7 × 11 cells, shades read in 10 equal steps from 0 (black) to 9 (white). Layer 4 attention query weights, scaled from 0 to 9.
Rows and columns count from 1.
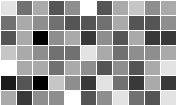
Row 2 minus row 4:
-3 0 0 0 -1 -5 -2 2 -2 -2 -1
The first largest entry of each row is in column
6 2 2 6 1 7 5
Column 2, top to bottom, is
4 6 6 6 6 3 2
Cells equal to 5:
15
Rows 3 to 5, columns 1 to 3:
3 6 0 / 7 6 5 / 9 6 6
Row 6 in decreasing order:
8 7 6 5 4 3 2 2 2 1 0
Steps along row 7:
down up same up down up up down down up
